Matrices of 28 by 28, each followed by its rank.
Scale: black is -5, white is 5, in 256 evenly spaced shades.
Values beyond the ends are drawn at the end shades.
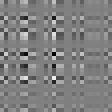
one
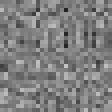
five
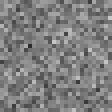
full rank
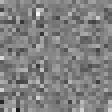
five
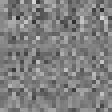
five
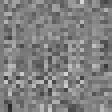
five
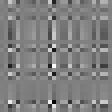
one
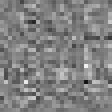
five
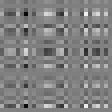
one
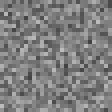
full rank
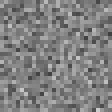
full rank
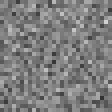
full rank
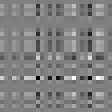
one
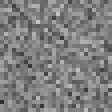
full rank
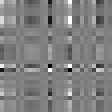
one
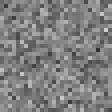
full rank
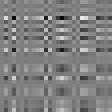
one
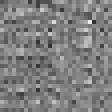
five
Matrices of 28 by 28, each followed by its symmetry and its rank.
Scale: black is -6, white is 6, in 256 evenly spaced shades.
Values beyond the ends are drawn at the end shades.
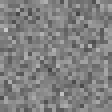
neither, full rank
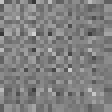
symmetric, rank three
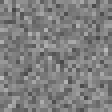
neither, full rank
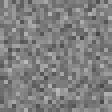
neither, full rank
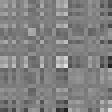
symmetric, rank two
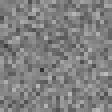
neither, full rank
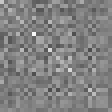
symmetric, rank five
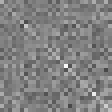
symmetric, rank five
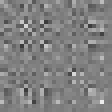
symmetric, rank three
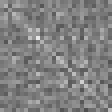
symmetric, rank five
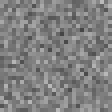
neither, full rank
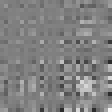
symmetric, rank two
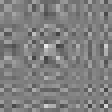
symmetric, rank two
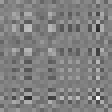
symmetric, rank two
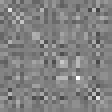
symmetric, rank five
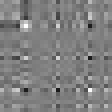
symmetric, rank two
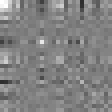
symmetric, rank three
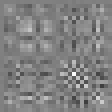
symmetric, rank three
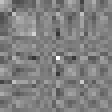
symmetric, rank three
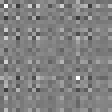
symmetric, rank two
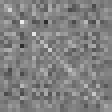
symmetric, rank five
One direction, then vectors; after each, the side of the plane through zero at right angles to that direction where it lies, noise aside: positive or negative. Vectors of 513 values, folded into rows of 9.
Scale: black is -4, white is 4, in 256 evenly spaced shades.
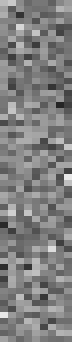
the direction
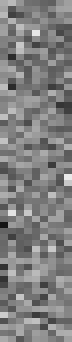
positive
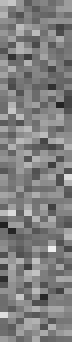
positive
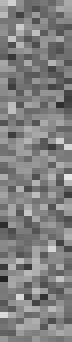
positive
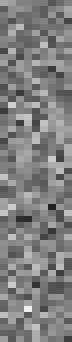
positive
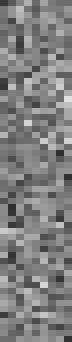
negative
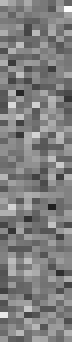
positive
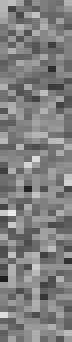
positive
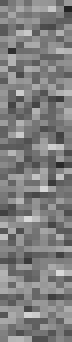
negative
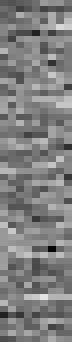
negative
